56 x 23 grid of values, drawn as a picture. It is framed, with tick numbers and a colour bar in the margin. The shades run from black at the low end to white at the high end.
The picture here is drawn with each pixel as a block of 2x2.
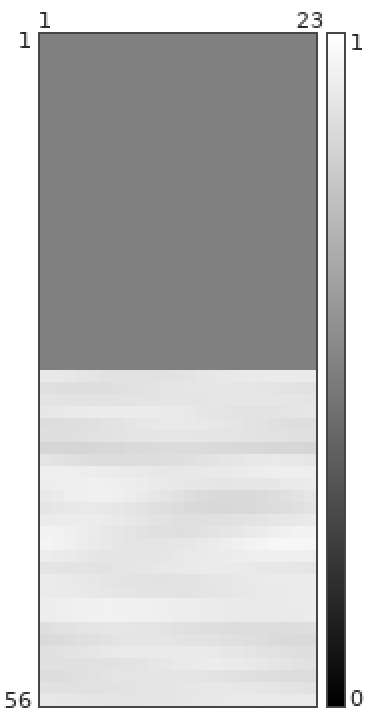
The table splits into 2 rows of 1 panel. Panel 1,1: middling, flat. Panel 2,1: very high, streaked across, faint in contrast.
